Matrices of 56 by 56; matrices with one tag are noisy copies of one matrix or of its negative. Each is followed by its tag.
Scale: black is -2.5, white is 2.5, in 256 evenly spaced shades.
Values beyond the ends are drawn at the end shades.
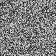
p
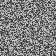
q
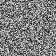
q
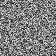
q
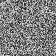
p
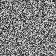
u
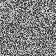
p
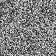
p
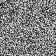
p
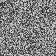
p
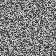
q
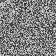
p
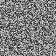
q
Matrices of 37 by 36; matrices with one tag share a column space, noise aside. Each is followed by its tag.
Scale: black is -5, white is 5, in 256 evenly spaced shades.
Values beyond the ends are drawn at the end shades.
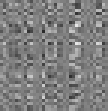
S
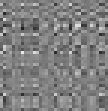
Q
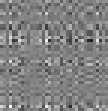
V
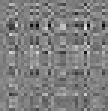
Q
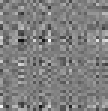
V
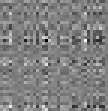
V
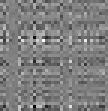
V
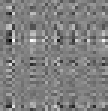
V
